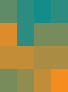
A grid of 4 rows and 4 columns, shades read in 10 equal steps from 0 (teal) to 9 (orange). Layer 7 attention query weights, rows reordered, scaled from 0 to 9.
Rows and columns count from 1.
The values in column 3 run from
0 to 7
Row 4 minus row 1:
1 4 7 8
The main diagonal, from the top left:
3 1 6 9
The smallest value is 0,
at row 1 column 3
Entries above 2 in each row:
1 3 4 4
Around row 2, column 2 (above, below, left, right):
1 7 8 4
